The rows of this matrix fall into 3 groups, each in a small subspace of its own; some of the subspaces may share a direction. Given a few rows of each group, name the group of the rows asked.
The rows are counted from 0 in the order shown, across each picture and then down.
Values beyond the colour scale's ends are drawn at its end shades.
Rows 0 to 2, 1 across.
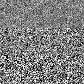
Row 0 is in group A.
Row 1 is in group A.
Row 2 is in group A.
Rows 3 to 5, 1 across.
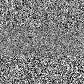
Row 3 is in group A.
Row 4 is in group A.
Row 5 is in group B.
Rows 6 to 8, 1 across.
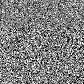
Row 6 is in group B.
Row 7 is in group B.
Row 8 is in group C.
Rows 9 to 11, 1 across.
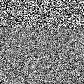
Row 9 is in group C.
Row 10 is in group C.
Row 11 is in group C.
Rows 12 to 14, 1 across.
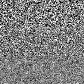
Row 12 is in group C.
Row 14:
A
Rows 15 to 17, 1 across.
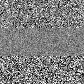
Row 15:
A
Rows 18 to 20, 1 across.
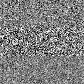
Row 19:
A
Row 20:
A
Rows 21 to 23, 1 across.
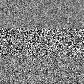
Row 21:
A
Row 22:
C
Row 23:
A
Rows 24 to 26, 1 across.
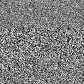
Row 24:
A
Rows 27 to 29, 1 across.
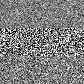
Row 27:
B
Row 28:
C
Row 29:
B
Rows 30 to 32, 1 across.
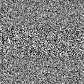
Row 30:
C
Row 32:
C
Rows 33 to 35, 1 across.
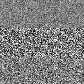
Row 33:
C
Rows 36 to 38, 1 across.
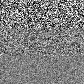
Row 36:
B
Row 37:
C
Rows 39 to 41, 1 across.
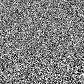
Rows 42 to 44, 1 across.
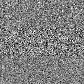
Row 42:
C
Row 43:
A
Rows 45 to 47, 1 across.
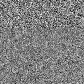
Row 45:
B
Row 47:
A
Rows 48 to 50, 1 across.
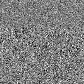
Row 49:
A
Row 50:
C
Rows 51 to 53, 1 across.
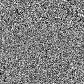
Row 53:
C
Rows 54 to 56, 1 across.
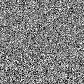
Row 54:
C
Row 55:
C
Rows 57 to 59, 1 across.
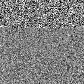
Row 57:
C
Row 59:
B
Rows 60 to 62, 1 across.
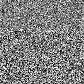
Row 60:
A
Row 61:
A
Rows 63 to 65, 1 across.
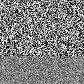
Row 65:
A
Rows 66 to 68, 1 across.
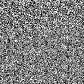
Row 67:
A
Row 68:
A
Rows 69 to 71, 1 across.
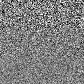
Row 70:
C
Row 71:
B
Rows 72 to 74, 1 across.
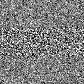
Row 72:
A
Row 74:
C
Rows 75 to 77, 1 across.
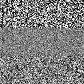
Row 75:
A
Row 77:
B
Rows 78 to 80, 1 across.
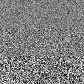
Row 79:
C
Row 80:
A
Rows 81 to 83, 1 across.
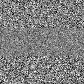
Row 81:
C
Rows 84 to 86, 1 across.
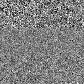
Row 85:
A
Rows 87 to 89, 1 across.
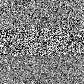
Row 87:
A
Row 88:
C
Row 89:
A
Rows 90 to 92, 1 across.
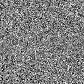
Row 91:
A
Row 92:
A
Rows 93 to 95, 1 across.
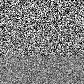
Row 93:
C
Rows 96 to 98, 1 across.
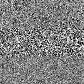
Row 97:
B
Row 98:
A
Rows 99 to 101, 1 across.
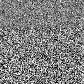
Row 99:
A
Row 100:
B
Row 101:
C
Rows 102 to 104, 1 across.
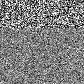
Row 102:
C
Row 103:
C
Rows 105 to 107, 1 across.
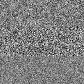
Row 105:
A
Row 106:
A
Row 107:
B
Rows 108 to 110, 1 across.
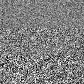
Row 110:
A
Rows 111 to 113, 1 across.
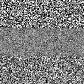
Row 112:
C
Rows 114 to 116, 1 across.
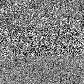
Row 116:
A
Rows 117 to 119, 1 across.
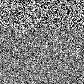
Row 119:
C
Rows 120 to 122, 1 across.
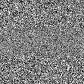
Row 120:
A
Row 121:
A
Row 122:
B
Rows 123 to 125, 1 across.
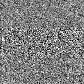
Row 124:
B
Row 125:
A
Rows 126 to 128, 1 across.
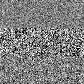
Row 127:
A
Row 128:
A
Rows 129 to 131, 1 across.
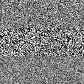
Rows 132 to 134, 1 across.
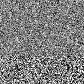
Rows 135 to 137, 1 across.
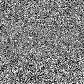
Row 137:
A
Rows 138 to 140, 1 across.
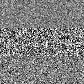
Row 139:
A
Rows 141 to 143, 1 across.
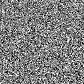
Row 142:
B
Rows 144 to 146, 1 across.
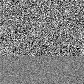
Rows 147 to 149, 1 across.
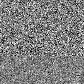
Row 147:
B
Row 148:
A
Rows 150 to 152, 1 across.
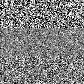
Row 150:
B
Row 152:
C
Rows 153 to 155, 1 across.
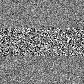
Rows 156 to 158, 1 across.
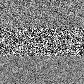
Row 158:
A
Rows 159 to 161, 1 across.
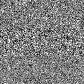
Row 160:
A
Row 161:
A
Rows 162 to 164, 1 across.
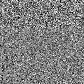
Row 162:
B
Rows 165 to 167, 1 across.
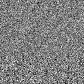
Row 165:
C
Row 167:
A
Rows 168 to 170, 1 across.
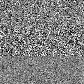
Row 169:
B
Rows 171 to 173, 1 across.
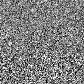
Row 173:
C
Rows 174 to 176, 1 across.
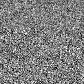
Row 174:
A
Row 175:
A
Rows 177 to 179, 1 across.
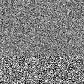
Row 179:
C
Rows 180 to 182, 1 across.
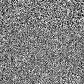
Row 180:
B
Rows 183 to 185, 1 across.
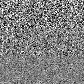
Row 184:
A
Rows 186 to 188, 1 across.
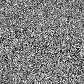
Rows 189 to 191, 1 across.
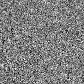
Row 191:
A
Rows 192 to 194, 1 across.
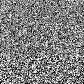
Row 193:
A
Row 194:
C
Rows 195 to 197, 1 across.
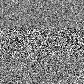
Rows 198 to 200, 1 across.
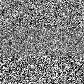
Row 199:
C
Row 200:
C
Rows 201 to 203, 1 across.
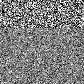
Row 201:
A
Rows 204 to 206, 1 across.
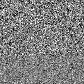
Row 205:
C
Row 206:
C
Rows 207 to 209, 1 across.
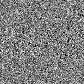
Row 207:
B
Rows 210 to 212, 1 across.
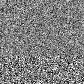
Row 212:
C
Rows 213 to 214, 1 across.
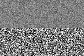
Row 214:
A
